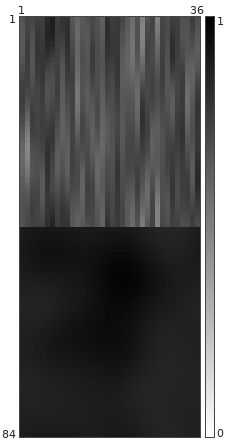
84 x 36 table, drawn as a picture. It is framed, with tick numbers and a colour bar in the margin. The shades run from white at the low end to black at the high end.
The table splits into 2 rows of 1 panel. Panel 1,1: high, streaked downward. Panel 2,1: very high, smooth, faint in contrast.
